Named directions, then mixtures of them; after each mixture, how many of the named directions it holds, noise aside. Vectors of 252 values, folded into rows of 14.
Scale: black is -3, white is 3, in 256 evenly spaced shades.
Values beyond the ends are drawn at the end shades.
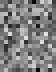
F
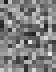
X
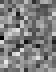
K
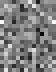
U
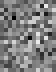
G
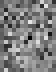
two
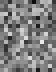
one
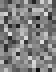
one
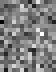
one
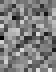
three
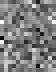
two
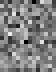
two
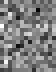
three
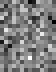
two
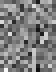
three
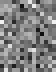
one
